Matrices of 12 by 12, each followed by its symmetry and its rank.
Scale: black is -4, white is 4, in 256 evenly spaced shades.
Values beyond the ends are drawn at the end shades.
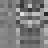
neither, rank two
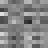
neither, rank two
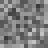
symmetric, full rank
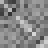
symmetric, full rank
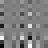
neither, rank one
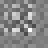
symmetric, rank two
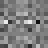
neither, rank two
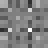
symmetric, rank two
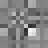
symmetric, rank two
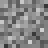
symmetric, full rank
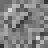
symmetric, full rank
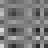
neither, rank one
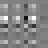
neither, rank one
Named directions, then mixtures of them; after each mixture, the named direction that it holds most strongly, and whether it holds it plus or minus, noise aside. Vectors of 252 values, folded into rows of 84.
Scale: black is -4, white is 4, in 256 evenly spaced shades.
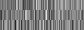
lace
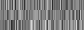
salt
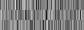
lace, minus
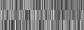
lace, minus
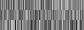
salt, minus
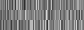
salt, plus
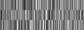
lace, plus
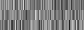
salt, plus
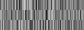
lace, minus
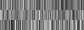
salt, plus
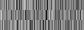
lace, minus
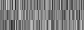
salt, plus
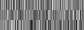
salt, minus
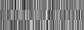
salt, plus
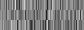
salt, minus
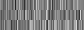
salt, plus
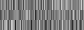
salt, minus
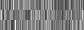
lace, minus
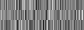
lace, minus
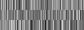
salt, minus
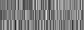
lace, plus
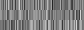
salt, plus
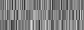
salt, plus
